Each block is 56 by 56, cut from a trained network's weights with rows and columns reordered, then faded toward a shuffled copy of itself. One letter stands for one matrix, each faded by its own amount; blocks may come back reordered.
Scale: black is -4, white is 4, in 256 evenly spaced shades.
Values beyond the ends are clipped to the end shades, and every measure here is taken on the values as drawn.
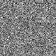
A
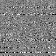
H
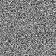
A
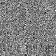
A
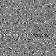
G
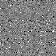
G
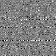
H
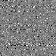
G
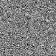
A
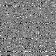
G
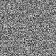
A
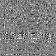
H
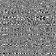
H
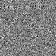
A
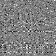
G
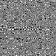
G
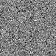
A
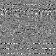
H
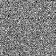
A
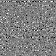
G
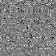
G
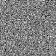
A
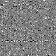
G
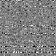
H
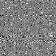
G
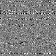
H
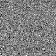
A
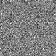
A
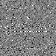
G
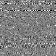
H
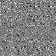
G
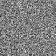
A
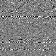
H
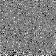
G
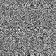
A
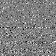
G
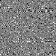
G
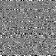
H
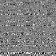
H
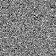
A
